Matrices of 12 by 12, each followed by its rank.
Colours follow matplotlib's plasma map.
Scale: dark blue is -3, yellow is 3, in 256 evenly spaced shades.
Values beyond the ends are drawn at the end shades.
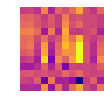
two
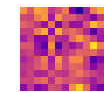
two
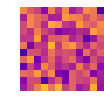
full rank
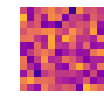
full rank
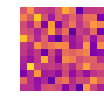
full rank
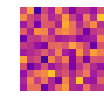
full rank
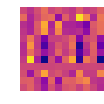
two
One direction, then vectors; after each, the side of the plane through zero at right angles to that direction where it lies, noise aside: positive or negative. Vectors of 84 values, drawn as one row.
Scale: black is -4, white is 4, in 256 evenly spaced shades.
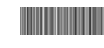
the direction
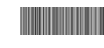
negative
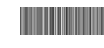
positive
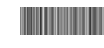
positive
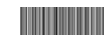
negative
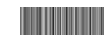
positive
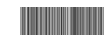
positive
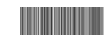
positive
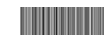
negative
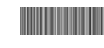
positive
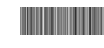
positive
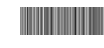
positive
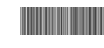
positive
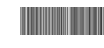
positive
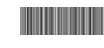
positive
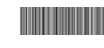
negative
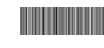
negative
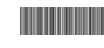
positive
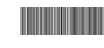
positive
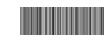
positive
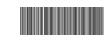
positive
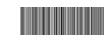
negative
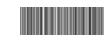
positive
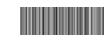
negative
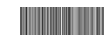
negative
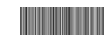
negative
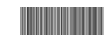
positive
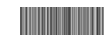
negative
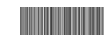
positive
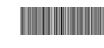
negative
